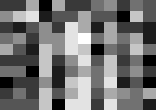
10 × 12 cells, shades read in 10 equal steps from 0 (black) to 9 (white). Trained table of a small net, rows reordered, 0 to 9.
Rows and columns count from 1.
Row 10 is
3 3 3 7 0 8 8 2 8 4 4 1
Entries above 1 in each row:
11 10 9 11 10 11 10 8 12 10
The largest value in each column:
6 7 8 7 6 8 9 4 8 5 7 6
